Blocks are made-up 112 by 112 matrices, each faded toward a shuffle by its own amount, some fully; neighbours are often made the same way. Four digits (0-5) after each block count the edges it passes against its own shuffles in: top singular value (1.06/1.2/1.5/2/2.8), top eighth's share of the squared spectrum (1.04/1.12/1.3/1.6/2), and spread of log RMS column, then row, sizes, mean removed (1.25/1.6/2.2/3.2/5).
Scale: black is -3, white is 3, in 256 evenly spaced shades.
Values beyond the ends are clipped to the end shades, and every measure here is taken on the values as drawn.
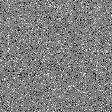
3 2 0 1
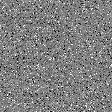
3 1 0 0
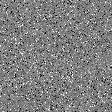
0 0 0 0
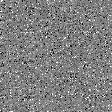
3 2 1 1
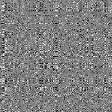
5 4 3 3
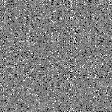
4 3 2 2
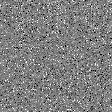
3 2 1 0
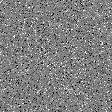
2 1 0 0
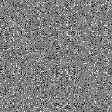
4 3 2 1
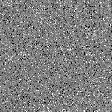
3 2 1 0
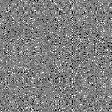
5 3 2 2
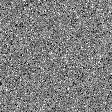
0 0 0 0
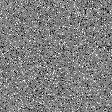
3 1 0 0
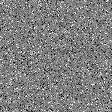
0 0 0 0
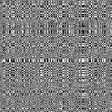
5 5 4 4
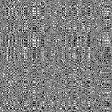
5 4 3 3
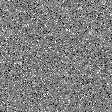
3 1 0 0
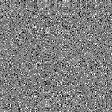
4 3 2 2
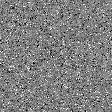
2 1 0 0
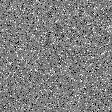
0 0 0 0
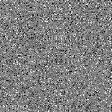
4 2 1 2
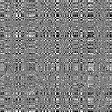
5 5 4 4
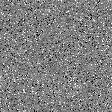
2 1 0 0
